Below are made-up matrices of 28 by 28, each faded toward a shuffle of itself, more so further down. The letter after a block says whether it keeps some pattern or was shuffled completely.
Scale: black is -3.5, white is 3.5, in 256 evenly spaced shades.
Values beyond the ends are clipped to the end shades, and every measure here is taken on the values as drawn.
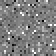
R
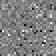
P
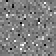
R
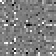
P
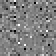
P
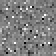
R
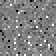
R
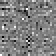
P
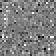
P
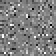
P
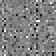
P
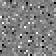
R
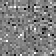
P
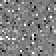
R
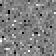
R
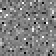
R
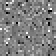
P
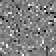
R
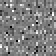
P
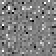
P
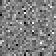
P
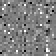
P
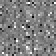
P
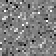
R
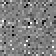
P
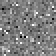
R
